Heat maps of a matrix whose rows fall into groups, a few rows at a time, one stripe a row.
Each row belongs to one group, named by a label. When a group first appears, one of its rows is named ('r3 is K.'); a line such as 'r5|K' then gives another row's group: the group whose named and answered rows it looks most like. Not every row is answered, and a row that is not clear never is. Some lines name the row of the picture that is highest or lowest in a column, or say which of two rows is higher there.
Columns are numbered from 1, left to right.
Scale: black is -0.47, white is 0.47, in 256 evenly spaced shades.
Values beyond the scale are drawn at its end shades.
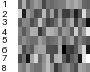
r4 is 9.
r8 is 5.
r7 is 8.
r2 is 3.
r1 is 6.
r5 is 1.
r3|1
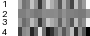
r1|9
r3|9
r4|1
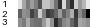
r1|9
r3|5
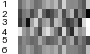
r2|1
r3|8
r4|9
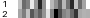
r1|9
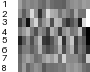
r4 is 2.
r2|9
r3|8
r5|1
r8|6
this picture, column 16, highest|4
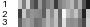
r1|2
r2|6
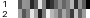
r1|1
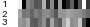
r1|3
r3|2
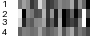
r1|1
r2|3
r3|3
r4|1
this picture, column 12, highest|1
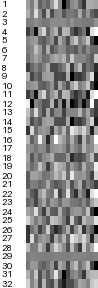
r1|5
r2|2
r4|8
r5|2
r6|2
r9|3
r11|8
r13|2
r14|3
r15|6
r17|9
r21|1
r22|8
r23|8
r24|2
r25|9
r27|6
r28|9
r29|6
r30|2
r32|5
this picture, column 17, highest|12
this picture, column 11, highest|22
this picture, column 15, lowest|12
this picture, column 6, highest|26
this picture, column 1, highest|12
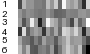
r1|6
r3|9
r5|2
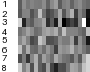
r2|1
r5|1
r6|2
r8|5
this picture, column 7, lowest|8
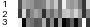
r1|6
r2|6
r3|3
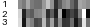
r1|5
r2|3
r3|3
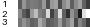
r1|2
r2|8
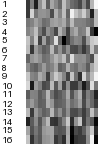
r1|8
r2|6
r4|2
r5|5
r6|3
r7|6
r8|8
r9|9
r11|1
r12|1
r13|3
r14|1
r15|3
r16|3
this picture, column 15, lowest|10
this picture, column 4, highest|9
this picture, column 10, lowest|5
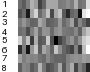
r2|8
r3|1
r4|8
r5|5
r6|8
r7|5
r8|1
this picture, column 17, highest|2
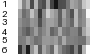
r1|5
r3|9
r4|8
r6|8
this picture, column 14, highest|1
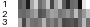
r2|9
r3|3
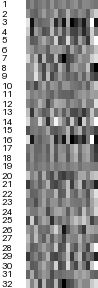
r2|8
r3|3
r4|3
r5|8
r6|9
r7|5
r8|2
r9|2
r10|8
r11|5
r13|3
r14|9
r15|1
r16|3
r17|2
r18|2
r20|5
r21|1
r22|8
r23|8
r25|6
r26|5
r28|8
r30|8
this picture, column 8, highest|14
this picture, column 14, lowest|14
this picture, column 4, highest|14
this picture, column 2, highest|25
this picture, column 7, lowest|25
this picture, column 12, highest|14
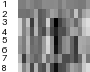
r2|9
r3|5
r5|5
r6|5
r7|3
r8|5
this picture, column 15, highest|2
